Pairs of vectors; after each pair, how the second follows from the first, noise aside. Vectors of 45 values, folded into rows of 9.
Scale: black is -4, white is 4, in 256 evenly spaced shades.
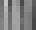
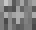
sign-scrambled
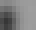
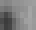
copied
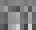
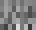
sign-scrambled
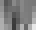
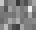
shuffled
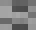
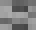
copied
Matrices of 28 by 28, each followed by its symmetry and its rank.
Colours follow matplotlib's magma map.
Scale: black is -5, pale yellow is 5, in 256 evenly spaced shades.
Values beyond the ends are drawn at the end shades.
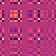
symmetric, rank one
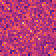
symmetric, full rank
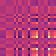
symmetric, rank one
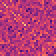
symmetric, full rank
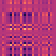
neither, rank one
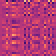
neither, rank two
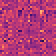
neither, rank five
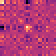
symmetric, rank three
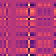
neither, rank one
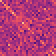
symmetric, full rank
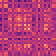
symmetric, rank three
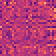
neither, rank five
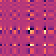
symmetric, rank one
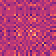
symmetric, rank three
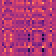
neither, rank two
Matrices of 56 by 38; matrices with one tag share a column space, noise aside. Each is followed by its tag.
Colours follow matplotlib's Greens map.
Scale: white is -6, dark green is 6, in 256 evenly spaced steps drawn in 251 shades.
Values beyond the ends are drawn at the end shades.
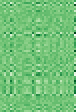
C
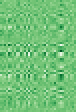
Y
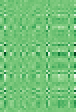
Y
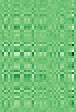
Y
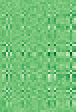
Y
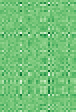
C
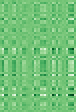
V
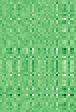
V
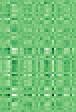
V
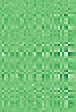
Y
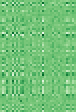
C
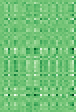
V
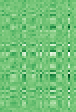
Y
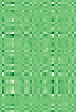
C
